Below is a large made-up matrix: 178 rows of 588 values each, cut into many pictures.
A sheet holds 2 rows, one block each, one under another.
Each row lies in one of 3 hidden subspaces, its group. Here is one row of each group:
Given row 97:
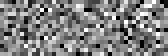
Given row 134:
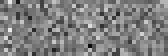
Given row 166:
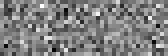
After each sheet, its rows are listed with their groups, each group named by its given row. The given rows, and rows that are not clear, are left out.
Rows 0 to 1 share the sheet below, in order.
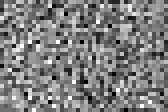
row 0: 166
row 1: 166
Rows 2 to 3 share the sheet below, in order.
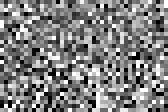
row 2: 166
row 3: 134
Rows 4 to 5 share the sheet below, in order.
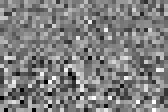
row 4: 134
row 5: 166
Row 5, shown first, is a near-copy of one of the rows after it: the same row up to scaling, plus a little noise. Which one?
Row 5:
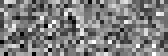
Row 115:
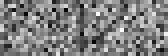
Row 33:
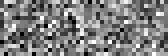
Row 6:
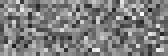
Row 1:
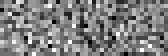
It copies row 33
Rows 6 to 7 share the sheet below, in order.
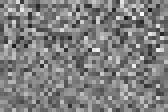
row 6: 166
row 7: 97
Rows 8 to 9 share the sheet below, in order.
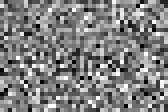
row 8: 97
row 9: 134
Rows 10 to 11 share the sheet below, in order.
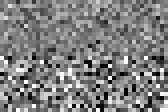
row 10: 134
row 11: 134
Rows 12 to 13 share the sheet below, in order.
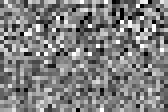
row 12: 97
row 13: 166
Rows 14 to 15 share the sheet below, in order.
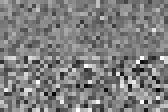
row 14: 166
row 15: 97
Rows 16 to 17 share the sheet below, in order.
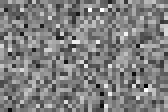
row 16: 134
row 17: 134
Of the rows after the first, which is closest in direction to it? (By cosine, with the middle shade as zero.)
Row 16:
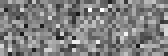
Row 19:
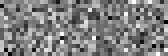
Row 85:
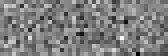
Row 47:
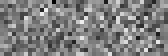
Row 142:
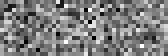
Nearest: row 142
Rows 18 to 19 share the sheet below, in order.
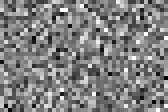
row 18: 134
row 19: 134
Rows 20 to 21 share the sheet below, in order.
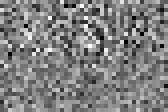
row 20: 134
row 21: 134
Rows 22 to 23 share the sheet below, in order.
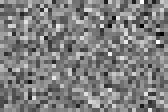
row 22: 97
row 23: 166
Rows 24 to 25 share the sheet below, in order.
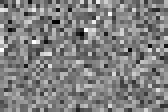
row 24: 166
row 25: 97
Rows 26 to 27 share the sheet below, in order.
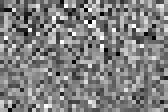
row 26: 134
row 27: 134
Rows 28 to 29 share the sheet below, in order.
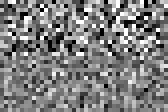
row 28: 97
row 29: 134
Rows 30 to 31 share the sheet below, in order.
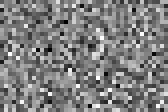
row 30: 134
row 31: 166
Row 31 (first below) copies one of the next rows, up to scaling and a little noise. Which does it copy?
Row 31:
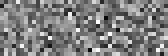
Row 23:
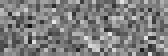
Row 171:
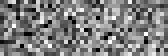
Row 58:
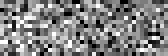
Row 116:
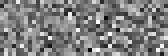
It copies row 116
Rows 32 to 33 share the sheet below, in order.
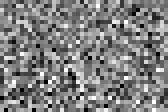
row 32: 166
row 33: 166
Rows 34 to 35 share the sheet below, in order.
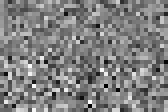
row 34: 166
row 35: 134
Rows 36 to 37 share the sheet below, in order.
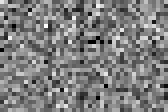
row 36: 166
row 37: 134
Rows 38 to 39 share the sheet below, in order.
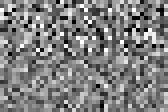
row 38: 134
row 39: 134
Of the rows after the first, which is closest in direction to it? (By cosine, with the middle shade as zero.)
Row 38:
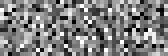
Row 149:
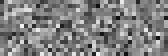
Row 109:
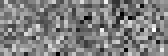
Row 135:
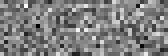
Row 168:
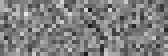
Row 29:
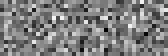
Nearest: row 168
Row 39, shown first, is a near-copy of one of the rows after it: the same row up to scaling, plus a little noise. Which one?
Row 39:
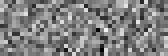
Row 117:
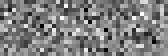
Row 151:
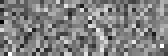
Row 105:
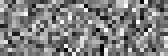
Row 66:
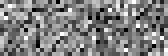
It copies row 105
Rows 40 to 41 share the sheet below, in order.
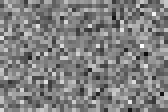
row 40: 97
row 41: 166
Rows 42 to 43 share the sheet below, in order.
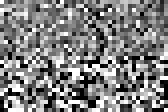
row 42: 134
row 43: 134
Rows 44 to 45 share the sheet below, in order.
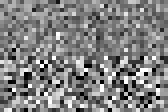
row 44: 134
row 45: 97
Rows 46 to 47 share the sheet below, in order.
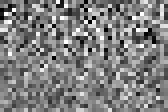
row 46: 134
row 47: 97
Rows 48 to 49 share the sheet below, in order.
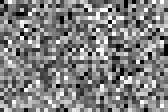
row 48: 134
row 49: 97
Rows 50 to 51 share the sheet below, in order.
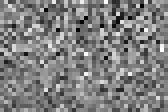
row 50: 97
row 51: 97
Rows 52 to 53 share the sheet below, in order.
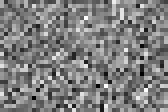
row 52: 97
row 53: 134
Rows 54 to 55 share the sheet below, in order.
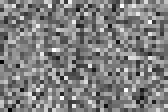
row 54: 166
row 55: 134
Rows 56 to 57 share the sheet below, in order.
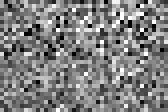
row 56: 97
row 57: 97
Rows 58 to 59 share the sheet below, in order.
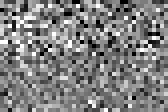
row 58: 166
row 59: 134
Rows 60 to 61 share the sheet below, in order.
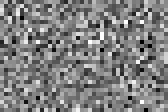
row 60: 166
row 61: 97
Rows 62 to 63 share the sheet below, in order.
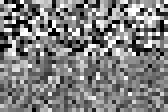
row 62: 166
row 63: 166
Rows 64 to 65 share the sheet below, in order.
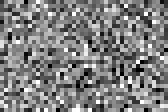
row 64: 166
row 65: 97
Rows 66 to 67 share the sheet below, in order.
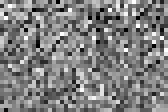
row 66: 134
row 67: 166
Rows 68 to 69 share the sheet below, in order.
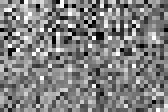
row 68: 134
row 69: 134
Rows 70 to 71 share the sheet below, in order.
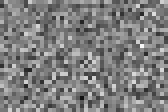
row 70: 97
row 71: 134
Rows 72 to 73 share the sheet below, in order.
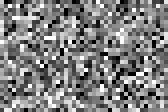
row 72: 166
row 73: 97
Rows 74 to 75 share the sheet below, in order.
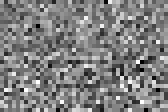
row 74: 97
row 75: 97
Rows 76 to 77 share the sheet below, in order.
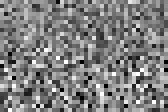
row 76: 134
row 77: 134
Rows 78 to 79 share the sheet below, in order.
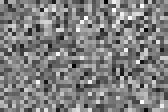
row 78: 97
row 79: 97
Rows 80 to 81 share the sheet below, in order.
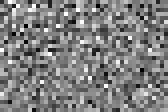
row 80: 166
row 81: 134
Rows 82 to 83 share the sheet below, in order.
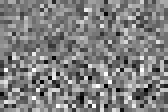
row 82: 97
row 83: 134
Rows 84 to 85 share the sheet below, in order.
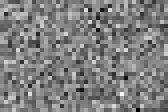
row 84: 134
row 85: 166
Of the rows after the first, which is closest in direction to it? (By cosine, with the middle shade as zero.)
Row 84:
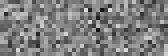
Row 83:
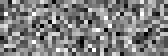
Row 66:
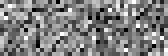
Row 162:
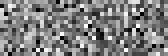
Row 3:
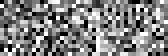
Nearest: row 66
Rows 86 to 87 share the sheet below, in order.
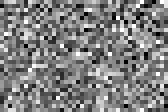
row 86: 97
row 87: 134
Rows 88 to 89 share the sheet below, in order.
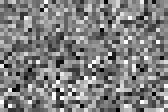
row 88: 97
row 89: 134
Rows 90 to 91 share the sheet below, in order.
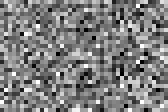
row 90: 97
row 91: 97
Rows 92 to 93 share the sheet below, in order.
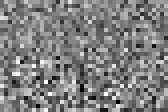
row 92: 134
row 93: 166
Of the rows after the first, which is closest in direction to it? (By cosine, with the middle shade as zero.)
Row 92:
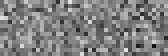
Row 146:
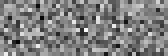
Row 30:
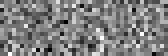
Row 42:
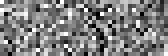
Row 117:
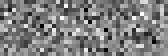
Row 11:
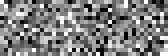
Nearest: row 42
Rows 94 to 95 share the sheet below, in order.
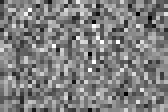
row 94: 166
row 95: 166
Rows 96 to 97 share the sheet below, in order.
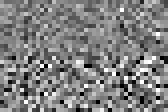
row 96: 97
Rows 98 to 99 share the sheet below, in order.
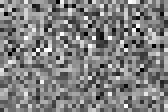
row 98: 134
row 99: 134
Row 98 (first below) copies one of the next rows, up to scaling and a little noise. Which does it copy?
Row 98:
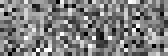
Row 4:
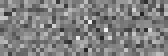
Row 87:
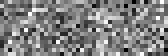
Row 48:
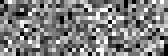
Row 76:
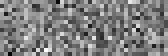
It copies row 76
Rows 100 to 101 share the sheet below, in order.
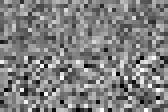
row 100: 166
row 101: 97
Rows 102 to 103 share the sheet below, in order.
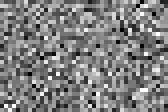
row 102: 97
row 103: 134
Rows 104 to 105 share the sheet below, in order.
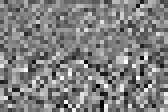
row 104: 97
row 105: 134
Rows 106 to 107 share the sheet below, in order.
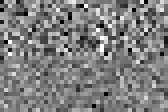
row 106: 134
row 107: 97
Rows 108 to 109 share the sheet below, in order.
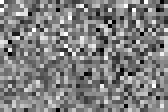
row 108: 134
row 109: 97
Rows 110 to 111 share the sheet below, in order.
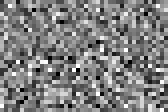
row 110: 134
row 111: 166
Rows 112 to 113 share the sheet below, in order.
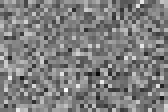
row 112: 97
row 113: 134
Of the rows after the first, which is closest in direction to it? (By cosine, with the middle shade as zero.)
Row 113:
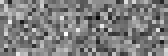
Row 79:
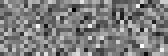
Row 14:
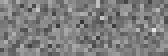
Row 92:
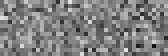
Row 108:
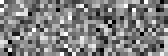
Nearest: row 108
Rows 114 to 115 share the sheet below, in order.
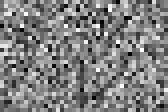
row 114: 166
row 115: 166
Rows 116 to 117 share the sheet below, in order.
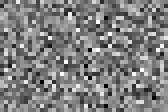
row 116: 166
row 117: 134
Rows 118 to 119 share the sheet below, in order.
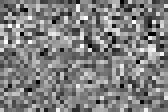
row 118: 166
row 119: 97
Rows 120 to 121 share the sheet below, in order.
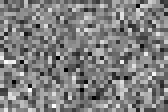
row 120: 97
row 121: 166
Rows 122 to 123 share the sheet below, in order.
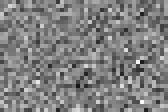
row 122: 134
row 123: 97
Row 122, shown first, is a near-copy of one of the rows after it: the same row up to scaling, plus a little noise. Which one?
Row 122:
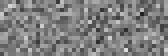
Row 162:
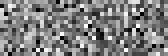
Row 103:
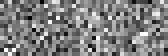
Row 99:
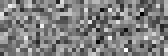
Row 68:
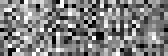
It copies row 99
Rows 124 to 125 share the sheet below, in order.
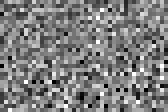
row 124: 134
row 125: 134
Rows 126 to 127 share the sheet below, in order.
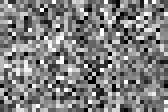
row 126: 97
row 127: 134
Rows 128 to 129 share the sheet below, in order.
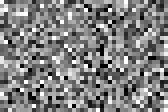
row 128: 134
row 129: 134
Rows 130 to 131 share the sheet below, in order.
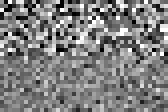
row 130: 134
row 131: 97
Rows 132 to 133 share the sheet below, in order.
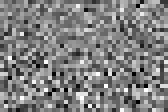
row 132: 97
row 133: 134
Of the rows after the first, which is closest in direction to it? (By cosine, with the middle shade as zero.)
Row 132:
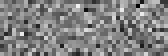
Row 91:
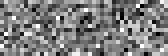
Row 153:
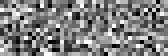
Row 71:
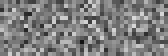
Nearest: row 71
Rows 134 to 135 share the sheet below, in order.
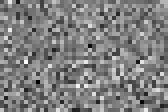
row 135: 97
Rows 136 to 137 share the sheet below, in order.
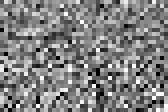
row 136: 166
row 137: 134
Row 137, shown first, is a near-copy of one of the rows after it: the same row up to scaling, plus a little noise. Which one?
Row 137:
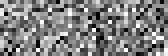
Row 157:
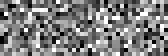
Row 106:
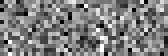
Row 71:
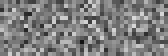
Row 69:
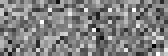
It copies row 69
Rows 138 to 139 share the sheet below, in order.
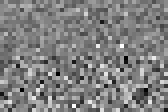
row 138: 134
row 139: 134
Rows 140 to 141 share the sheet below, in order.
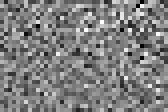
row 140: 97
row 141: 97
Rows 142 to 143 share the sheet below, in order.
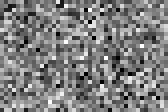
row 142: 134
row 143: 97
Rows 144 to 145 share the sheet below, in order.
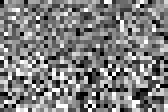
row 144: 97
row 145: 134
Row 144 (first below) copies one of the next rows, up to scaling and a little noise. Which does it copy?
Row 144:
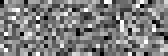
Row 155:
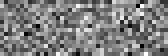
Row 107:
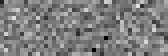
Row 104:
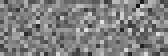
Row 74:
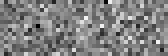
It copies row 107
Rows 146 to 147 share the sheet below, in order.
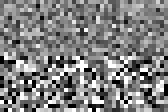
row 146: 166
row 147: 166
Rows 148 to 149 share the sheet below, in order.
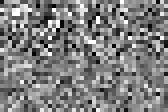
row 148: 166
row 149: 166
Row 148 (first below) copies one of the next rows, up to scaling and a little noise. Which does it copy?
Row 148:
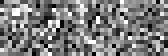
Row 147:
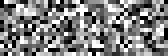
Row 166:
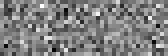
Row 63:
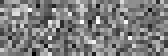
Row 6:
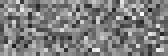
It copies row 63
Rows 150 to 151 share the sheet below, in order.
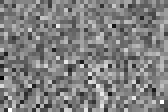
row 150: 166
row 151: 134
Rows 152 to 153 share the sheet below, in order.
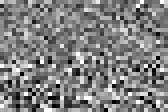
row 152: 97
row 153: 166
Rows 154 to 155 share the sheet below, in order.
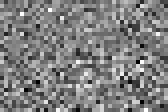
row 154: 97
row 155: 97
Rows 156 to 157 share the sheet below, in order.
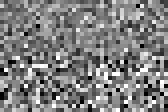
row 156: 97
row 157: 134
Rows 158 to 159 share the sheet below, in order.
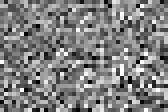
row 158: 97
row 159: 97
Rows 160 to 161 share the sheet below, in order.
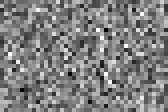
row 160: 134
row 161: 166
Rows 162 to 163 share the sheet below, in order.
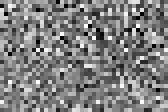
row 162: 134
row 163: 97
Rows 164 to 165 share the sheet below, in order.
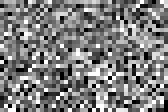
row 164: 97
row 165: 134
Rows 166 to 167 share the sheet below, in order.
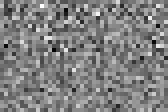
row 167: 166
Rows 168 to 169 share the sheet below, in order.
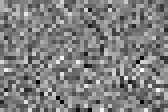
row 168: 134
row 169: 97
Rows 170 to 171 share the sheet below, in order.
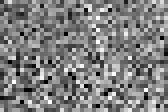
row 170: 134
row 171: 166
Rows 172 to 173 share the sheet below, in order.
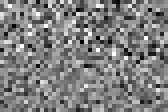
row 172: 166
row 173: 97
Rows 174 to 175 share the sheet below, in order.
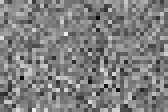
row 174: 134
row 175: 134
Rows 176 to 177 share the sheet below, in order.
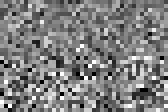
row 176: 166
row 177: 134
